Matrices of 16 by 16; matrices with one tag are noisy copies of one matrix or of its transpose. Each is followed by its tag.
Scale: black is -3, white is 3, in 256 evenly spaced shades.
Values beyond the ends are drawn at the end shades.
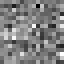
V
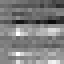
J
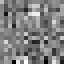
V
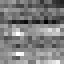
J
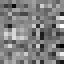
V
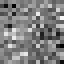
V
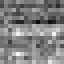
J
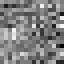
V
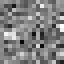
V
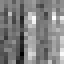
J
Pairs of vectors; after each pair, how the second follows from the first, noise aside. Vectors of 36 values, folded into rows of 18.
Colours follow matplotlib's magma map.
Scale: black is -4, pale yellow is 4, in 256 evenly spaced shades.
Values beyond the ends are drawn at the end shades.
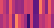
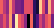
scaled up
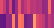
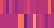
partly zeroed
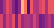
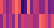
negated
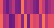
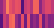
negated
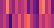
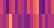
negated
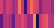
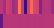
partly zeroed
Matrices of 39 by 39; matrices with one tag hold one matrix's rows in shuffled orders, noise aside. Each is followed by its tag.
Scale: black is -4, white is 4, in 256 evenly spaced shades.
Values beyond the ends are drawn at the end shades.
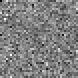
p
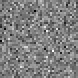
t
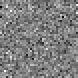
p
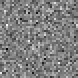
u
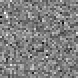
p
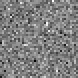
t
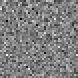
u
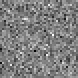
t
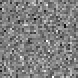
t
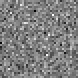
t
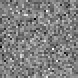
t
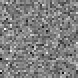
p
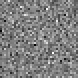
t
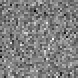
t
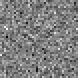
u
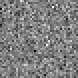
t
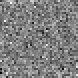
p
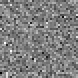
p
